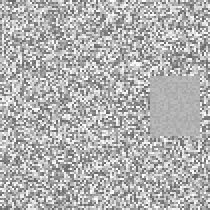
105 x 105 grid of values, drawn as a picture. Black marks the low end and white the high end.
Odd rows or columns: none. Stripes: none. Histogram: flat. Odd patch: calmer, in the middle right. Slope: none. Mirror symmetry: none. Average level on the scale: 70%.
